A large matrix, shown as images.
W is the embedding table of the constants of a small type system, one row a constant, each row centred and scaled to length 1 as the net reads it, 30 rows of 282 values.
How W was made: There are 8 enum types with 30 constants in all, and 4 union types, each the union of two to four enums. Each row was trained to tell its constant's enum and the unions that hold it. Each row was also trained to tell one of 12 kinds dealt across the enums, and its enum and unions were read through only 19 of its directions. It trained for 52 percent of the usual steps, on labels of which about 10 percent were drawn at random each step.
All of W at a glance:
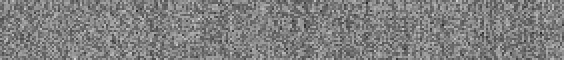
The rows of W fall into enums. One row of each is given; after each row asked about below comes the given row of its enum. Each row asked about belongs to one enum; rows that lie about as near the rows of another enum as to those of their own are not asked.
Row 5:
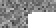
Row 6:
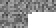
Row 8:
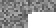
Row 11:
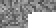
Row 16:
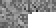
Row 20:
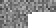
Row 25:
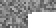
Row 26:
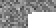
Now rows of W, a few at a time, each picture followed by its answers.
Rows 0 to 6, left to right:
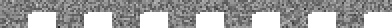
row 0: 6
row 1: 6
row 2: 26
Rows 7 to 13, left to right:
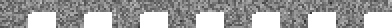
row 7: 25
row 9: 26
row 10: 11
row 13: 26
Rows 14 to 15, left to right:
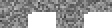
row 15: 5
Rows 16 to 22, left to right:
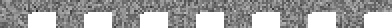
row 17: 20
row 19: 6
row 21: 5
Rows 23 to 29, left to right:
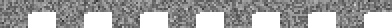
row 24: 8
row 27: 11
